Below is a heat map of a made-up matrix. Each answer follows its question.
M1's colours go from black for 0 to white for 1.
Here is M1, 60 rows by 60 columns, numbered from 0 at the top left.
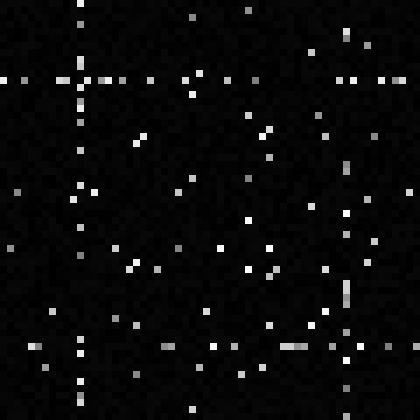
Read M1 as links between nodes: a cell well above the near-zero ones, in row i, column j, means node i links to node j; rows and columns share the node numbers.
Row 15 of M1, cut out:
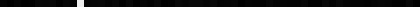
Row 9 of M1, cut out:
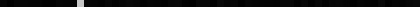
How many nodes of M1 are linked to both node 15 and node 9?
1
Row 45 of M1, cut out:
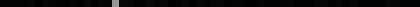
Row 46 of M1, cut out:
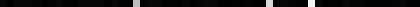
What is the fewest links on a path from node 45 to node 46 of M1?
4
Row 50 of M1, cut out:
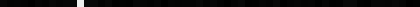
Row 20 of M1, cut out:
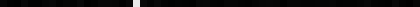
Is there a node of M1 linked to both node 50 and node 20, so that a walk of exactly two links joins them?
no
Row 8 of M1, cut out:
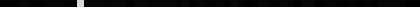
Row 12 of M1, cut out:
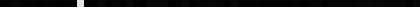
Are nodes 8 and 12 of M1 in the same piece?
yes
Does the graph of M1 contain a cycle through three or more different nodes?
no
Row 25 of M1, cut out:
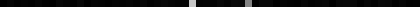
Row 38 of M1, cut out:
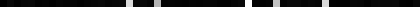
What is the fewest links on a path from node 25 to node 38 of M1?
2
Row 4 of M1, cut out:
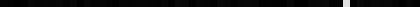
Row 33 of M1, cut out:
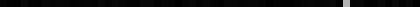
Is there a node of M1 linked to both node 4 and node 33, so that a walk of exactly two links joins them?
yes
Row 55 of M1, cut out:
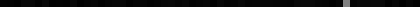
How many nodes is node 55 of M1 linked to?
1
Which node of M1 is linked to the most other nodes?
node 11
